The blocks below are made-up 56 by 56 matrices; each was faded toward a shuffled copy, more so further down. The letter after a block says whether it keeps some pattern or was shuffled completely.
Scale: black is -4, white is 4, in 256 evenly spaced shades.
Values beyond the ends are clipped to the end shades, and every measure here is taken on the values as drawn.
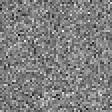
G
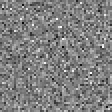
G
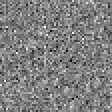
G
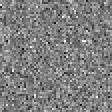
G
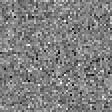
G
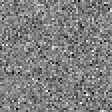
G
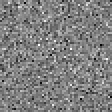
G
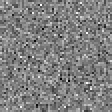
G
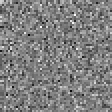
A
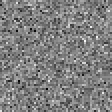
G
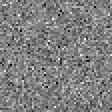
G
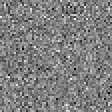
A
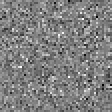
A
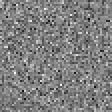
G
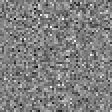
A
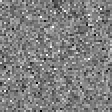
G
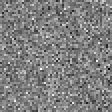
G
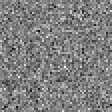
A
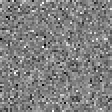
A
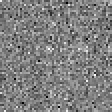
A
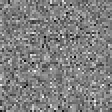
A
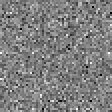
A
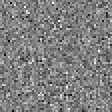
A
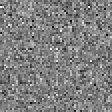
A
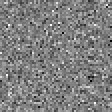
A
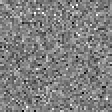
G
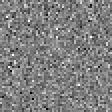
A
